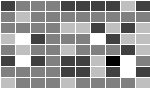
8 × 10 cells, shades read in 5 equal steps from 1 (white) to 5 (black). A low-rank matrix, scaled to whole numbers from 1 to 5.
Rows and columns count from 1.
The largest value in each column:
4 3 4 3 4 4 4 5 4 4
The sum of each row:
35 29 28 25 28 31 31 27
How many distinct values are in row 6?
5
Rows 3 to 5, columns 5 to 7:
2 2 4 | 3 3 1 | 2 3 3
